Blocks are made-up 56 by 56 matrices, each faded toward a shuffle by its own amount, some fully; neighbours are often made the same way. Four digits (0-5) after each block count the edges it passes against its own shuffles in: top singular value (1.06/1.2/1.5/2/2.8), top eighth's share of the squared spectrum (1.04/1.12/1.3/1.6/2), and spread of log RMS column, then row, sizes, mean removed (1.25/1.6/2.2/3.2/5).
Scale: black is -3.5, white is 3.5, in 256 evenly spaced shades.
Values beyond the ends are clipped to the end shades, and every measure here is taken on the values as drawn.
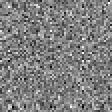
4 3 2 1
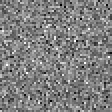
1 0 0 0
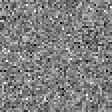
2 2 0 0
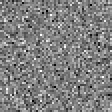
2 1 0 0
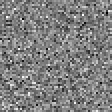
1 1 0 0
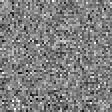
3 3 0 0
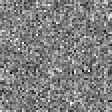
3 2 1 1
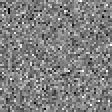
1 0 0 0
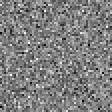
1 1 0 0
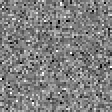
0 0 0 0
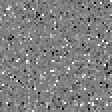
2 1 0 0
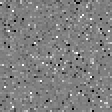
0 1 0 0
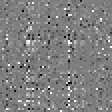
4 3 2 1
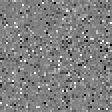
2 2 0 0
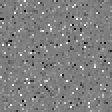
0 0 0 0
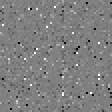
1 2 0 0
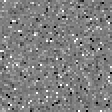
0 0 0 0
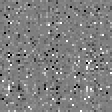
3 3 1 2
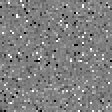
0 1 0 0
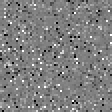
0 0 0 0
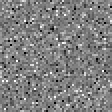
1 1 0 0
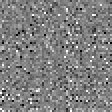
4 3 2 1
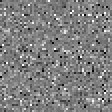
3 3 1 2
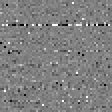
4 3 0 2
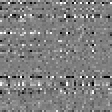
4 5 2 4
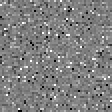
2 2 0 0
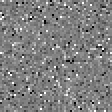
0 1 0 0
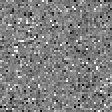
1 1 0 0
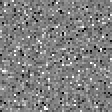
0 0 0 0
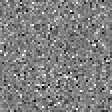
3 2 1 1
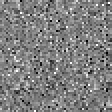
3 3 1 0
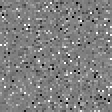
2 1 0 0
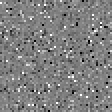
2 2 1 0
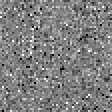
3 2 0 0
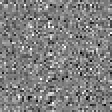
4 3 2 2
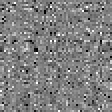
4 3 2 2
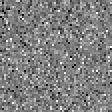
1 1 0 0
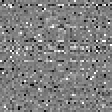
4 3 2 2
